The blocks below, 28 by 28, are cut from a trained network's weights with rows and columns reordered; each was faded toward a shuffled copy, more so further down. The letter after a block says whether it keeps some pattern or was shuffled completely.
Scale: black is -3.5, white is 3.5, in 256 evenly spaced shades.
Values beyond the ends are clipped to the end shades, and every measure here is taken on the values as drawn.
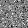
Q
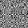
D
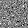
Q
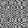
D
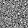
Q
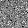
Q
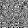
D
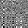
D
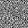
D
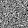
Q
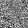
Q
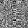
D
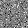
Q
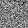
Q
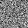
Q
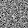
Q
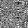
D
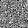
Q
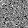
Q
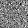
Q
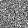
Q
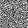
Q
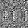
D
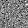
Q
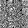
D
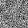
D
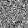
D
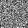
Q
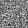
Q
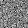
Q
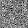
D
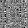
D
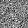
Q
